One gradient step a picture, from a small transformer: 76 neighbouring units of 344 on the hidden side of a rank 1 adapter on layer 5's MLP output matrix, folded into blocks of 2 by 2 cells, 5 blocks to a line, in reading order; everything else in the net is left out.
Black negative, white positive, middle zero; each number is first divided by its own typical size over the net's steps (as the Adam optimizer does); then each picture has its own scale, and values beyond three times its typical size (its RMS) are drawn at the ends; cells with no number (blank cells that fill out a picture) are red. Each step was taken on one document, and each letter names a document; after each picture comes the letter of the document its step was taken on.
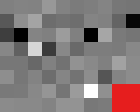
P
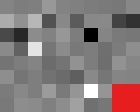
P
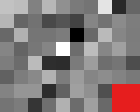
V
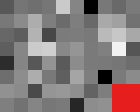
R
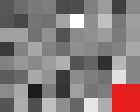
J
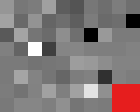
P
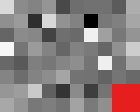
J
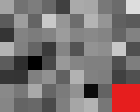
J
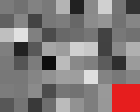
V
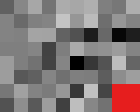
R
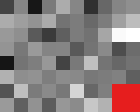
R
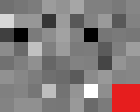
P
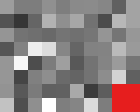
J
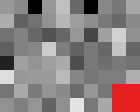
R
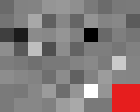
P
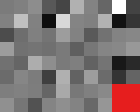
J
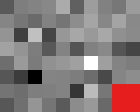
R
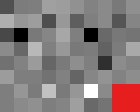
P
